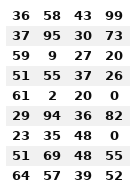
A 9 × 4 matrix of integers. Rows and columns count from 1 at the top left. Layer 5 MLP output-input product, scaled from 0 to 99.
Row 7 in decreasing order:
48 35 23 0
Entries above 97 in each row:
1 0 0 0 0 0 0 0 0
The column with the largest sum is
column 2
